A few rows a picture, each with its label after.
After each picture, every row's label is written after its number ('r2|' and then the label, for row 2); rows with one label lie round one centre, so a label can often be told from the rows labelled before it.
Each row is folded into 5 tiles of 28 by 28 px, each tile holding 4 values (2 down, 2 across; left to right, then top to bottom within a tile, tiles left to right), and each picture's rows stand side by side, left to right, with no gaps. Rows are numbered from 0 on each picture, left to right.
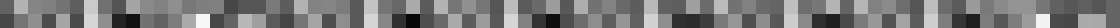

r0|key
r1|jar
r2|key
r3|key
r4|key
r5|key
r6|key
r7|jar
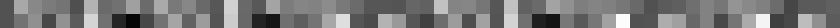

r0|key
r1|key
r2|jar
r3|key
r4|jar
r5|jar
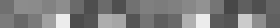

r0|jar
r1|jar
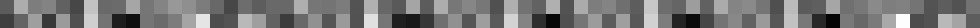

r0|key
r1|jar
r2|key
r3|key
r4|key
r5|key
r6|jar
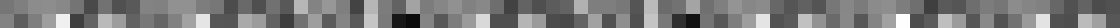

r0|jar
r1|jar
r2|key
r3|jar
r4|key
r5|jar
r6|jar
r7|jar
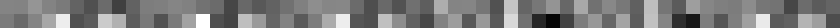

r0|jar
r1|jar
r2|jar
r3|key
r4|key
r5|jar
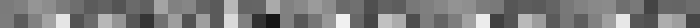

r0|jar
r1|key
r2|jar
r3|jar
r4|jar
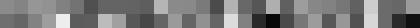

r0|jar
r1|key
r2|key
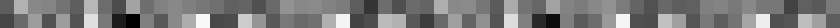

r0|key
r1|jar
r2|jar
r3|key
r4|jar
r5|jar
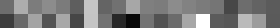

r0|key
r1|jar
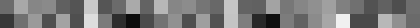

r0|key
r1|key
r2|jar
